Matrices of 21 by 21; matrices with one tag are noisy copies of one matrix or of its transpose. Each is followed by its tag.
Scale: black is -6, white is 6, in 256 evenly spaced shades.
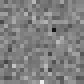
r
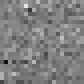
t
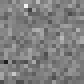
t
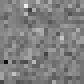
t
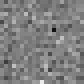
r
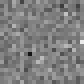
r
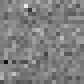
t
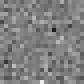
r
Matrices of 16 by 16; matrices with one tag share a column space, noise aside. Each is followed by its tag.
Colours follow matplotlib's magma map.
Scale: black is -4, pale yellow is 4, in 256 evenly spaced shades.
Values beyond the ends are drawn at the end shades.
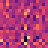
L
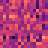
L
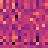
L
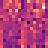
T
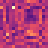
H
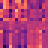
T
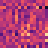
H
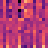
T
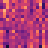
T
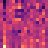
T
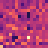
L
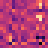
L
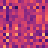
H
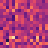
L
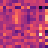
H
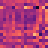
H
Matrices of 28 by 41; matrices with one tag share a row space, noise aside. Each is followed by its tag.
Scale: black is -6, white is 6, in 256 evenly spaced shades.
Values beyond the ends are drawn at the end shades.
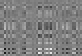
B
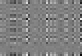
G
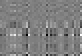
G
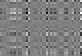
G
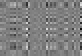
G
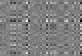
G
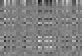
B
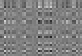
B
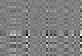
G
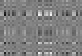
B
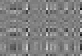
G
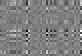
G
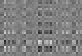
B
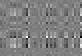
G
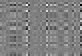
G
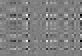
G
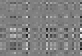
G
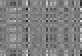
G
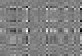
G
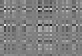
B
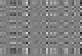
G
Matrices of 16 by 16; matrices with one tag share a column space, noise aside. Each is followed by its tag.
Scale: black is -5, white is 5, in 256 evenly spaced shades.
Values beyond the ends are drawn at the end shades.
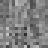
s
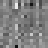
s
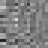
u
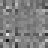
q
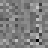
u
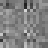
q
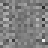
u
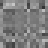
q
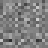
u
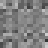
q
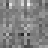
s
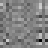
u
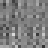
s
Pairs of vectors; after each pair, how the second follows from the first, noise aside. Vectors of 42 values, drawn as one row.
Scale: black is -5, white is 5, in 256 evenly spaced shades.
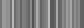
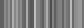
reversed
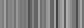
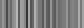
reversed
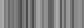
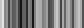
scaled up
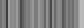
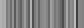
reversed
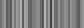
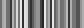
scaled up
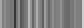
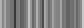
copied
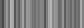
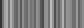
wrapped around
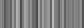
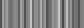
reversed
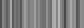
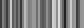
scaled up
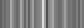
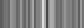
copied
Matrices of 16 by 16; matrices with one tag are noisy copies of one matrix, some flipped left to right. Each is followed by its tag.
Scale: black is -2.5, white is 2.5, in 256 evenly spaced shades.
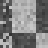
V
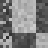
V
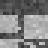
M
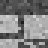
M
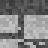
M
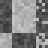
V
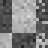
V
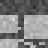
M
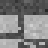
M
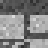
M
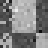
V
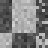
V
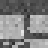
M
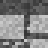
M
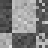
V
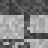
M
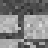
M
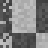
V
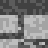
M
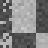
V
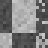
V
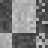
V
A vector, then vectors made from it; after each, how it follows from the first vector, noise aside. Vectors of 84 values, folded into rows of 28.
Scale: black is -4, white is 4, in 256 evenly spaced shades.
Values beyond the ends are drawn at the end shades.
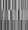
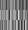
reversed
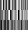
scaled up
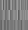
shrunk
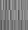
shrunk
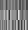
reversed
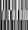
scaled up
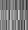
reversed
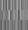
shrunk
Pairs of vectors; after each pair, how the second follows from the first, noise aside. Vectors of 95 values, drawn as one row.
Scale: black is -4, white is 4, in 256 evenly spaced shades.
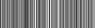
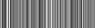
shuffled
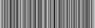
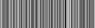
shuffled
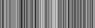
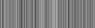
shrunk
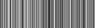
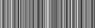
shuffled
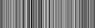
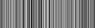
copied
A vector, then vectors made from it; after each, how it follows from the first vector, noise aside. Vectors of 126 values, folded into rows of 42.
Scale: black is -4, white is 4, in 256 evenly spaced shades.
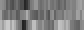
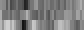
copied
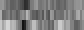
copied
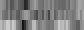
copied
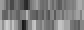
copied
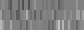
partly zeroed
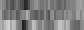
copied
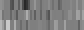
partly zeroed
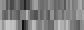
copied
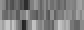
copied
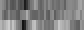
copied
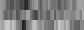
copied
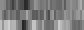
copied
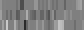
partly zeroed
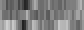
copied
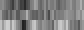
copied
